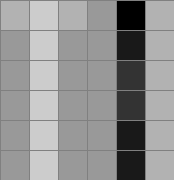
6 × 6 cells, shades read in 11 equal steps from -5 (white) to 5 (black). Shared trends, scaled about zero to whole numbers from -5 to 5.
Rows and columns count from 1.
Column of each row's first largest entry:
5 5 5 5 5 5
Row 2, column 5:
4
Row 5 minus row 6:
0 0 0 0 0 0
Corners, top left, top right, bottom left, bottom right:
-2 -2 -1 -2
